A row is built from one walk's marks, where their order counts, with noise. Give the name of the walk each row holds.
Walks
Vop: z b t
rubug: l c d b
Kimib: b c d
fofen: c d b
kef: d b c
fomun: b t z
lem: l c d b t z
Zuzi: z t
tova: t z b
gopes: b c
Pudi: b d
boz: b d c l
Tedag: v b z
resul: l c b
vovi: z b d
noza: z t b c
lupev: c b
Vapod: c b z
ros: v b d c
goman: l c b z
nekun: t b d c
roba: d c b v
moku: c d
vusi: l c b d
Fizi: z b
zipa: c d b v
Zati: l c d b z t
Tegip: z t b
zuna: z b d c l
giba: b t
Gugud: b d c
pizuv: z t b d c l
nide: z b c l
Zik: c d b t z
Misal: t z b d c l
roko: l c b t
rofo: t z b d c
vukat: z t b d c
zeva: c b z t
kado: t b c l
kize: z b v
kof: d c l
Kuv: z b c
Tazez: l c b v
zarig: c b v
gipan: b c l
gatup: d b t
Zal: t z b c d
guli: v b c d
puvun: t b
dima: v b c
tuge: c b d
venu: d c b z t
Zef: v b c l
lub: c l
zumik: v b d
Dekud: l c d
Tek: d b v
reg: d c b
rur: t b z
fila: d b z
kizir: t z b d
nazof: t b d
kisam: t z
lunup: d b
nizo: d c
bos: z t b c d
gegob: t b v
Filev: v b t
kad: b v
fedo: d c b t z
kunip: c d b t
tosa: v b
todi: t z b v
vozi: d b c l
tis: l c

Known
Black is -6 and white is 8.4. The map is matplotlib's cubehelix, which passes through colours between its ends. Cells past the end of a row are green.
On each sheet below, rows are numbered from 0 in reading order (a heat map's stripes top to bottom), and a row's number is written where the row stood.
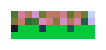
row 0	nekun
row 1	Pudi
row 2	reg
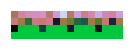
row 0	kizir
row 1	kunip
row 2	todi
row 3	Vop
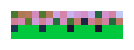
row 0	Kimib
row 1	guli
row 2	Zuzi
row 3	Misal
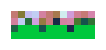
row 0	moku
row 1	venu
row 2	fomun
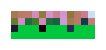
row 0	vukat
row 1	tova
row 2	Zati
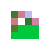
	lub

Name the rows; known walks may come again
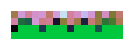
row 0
tova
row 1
kunip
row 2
Filev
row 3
kad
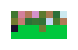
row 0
nekun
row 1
nizo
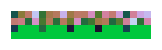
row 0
rubug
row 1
Tazez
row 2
vukat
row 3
rofo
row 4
Zef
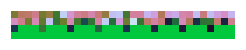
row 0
Pudi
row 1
kef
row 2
fomun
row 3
moku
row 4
nide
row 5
Zik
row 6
Tedag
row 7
Zuzi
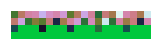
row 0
dima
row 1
Vop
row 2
guli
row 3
vozi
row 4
venu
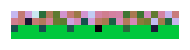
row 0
zeva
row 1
Gugud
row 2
lupev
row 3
Tegip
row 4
gopes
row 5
tosa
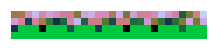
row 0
fofen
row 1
rur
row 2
tuge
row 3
giba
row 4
puvun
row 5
kisam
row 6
Dekud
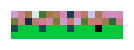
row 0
gatup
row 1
Kimib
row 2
boz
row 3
kizir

